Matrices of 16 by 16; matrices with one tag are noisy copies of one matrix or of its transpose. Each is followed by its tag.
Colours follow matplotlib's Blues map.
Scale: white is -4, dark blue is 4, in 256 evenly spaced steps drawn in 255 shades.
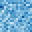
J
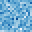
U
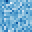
J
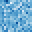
J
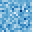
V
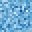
V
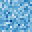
V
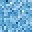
J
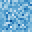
V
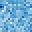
J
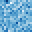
J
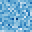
U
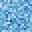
V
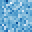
J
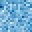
J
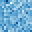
J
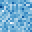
J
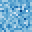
V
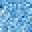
J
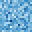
V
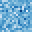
V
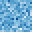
U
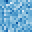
J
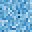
U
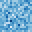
V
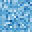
V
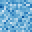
J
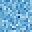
U
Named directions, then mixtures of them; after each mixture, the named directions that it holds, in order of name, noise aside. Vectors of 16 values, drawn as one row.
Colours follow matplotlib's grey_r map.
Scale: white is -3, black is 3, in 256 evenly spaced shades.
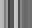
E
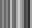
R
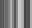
E, R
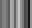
R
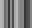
E, R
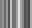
R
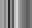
E, R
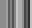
E, R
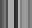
E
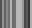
R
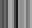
E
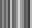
R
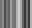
R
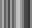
E, R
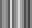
R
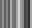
R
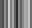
E, R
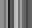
E, R
